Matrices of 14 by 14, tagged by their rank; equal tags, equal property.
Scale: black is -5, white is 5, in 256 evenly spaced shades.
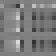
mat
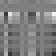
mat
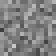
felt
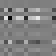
mat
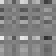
mat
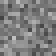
felt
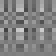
mat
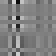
mat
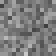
felt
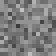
felt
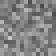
felt
